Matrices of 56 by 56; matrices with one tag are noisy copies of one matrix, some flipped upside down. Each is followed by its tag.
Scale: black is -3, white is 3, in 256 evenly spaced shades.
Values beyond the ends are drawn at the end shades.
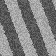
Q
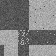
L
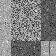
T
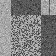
T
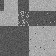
L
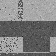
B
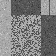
T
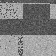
B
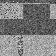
B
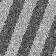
Q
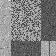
T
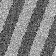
Q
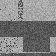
B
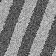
Q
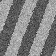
Q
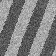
Q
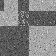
L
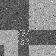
L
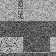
B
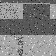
B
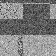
B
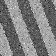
Q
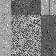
T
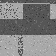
B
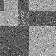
L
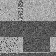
B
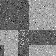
L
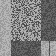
T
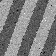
Q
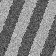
Q
